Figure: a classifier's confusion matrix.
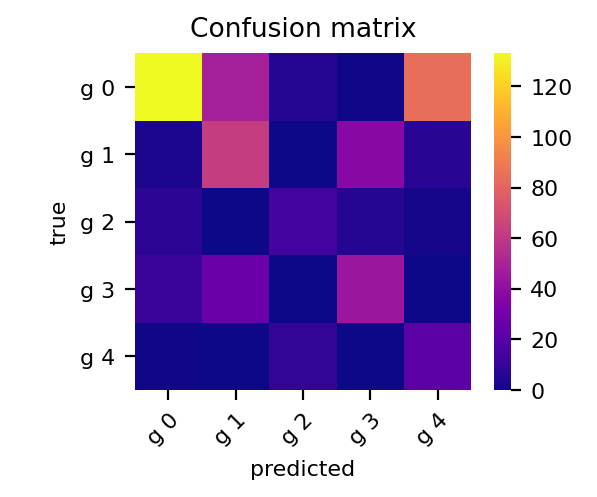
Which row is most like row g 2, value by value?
g 4
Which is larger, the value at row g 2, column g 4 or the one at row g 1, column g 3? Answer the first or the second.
the second
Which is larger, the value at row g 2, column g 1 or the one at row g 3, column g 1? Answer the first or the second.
the second
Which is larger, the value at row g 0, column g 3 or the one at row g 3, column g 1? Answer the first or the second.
the second
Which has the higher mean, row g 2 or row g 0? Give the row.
g 0
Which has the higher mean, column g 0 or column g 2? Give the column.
g 0
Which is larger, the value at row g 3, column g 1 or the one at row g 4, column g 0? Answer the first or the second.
the first
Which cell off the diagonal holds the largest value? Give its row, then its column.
g 0, g 4
